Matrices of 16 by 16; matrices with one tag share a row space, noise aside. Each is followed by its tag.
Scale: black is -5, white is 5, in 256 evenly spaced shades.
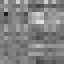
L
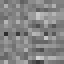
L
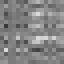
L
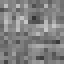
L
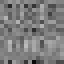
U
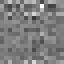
U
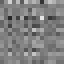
U
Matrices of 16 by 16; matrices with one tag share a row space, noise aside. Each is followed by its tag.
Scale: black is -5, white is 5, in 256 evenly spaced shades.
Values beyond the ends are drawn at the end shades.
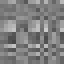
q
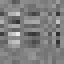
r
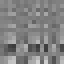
q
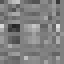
r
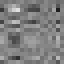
r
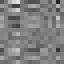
r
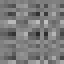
q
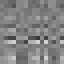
q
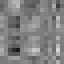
r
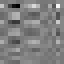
r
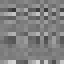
q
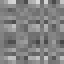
q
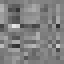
r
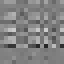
q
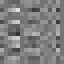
r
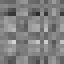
q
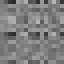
q
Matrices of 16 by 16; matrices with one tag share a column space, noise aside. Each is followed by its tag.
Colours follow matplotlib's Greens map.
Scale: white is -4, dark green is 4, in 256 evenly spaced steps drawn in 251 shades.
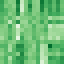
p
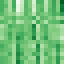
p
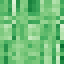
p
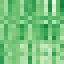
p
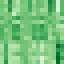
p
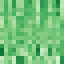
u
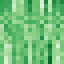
p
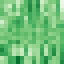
u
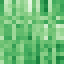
p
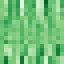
u
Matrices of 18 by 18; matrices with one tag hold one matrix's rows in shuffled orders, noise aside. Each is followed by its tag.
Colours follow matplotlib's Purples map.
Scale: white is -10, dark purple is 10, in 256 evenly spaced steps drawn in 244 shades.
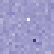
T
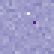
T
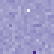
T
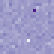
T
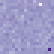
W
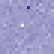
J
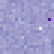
W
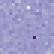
T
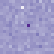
J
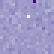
T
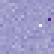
W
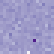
T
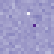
T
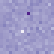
J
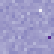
W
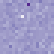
J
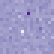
J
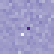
J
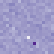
T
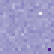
W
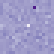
T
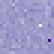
W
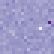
W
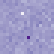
J
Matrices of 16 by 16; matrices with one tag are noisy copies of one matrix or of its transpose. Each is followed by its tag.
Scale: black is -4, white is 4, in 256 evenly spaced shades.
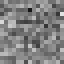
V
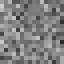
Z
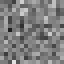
V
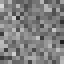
Z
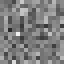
V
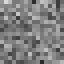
Z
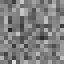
V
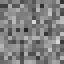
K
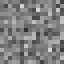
K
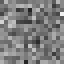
V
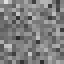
Z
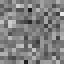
V
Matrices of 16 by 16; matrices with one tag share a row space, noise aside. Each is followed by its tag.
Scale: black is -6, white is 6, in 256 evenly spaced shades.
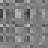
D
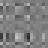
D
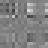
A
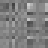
A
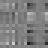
A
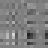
A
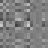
D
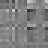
A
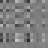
D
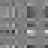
A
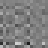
D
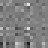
D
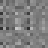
D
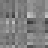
A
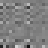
D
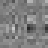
A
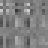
D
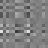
D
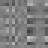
A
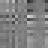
A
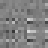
A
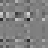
D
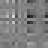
A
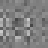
D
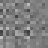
D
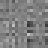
A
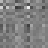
D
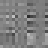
A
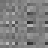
A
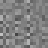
D
